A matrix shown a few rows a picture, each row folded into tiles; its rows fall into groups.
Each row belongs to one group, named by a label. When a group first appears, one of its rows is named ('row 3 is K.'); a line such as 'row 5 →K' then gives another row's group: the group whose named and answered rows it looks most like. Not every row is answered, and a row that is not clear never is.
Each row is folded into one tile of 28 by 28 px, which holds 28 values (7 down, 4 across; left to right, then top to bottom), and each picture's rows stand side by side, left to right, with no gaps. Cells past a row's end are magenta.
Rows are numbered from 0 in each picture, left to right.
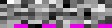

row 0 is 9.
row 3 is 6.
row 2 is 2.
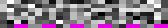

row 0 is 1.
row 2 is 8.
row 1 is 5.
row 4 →6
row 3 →9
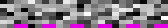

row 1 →6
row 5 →5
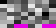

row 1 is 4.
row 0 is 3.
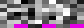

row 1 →6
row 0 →9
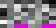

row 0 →8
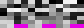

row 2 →9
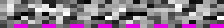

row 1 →6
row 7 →5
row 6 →1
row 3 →5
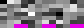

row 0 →9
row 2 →6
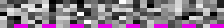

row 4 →1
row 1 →1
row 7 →4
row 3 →8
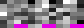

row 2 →1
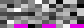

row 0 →2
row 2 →9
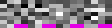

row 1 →2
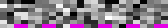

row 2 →4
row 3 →1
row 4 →3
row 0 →8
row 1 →3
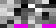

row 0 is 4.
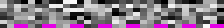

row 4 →8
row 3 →6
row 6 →8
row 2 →9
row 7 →1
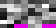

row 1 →8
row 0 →6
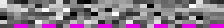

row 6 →5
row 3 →8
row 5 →2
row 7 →6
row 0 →6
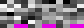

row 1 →8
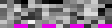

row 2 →3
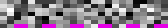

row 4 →4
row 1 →5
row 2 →5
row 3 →9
